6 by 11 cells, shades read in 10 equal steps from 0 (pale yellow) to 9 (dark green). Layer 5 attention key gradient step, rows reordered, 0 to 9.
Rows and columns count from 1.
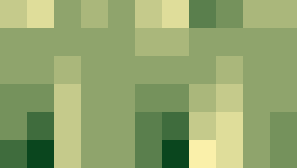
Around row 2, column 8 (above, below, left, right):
6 4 3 4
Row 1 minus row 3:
-2 -3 1 -1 0 -2 -3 2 2 -1 -1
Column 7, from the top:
1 3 4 5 7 9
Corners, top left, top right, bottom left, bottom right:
2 3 7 5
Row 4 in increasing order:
2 2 3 4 4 4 4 5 5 5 5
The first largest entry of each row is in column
8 1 1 1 2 2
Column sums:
27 30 17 23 24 26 29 19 16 23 25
